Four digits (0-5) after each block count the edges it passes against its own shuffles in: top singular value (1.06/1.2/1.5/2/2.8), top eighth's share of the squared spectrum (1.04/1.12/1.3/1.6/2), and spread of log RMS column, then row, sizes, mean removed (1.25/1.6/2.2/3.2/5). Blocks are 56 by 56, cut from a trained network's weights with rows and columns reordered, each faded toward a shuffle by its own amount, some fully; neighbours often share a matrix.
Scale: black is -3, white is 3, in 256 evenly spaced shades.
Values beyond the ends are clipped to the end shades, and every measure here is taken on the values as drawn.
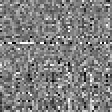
3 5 2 3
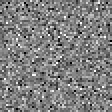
0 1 0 0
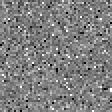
0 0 0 0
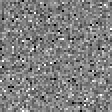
0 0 0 0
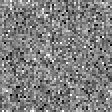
0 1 0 0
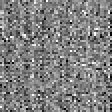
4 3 1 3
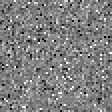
0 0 0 0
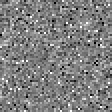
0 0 0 0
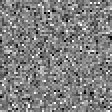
0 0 0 0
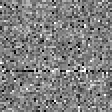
2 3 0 1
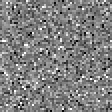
0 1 0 0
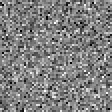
1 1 0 0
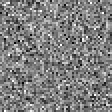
2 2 0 0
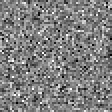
1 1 0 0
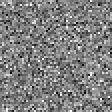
1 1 0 0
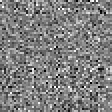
3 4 1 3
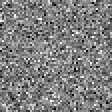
1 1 0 1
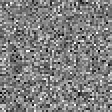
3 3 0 1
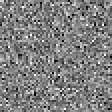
2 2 0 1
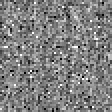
2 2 0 1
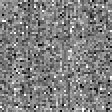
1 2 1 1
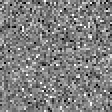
1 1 0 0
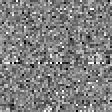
2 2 0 1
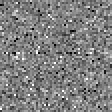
1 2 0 0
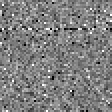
2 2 0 1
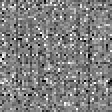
2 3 0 2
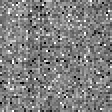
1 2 0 1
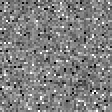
0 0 0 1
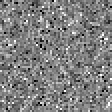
1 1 0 0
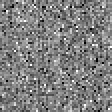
1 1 0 0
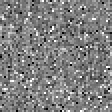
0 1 0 0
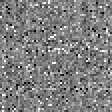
1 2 0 1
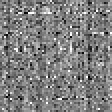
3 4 1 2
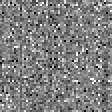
3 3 0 2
